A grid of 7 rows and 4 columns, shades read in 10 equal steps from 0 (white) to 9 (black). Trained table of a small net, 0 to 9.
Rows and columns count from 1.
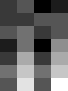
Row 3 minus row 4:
-2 0 -2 2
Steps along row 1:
down up down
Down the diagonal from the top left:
7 7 7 4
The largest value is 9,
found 2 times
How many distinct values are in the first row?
4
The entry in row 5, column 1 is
7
